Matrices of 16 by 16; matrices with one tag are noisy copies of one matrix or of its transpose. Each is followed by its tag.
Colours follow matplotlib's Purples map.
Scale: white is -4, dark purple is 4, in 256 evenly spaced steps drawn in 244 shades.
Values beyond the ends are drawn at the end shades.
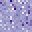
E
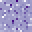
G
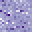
E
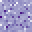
G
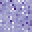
E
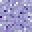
G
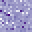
E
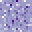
G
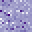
E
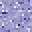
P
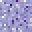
G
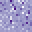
E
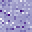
E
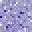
G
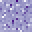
G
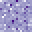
G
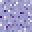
G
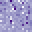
E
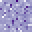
G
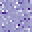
P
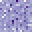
G
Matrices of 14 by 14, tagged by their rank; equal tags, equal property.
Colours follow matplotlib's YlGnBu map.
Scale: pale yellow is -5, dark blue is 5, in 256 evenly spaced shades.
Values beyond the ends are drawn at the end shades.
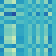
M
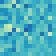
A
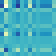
M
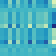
M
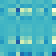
M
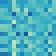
A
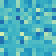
A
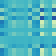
M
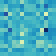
A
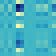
M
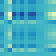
M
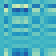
M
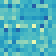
A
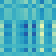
M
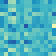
A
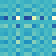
M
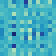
A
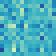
A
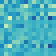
A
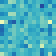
A
